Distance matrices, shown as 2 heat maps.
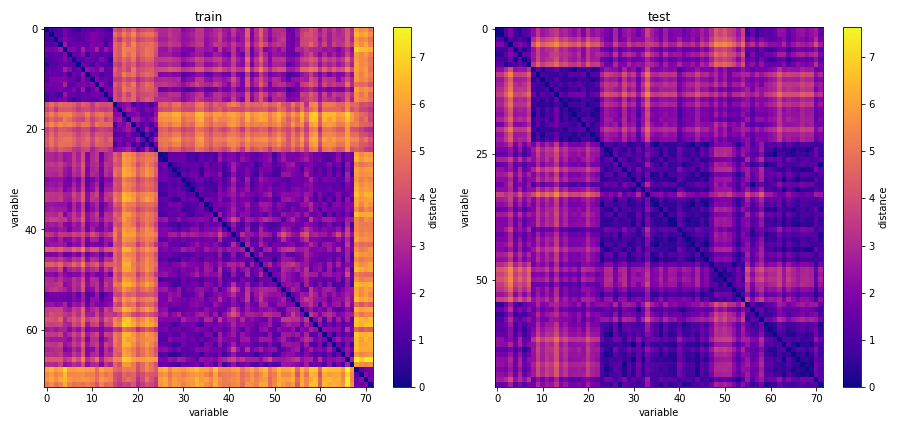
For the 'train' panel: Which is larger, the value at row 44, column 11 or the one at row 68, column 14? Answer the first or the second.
the second
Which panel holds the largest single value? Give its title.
train
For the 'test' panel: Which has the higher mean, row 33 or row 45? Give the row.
33
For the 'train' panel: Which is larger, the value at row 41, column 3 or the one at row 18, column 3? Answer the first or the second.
the second
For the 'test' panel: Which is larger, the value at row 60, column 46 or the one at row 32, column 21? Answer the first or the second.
the second
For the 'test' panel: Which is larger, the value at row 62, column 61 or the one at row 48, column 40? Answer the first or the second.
the second
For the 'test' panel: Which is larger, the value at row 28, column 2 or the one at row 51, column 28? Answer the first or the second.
the second
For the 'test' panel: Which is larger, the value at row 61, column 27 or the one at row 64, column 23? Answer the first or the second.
the second
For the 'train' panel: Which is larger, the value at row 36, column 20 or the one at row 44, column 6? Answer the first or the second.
the second
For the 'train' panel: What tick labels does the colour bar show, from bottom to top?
0, 1, 2, 3, 4, 5, 6, 7
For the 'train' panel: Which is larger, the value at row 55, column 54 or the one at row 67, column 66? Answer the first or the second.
the second
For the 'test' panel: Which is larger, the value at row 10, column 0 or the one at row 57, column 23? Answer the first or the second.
the first
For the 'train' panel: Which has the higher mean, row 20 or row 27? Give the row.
20
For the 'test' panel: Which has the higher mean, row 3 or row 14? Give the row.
3
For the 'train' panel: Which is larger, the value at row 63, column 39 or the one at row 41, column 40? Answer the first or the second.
the second
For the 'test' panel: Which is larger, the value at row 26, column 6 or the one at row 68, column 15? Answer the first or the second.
the second
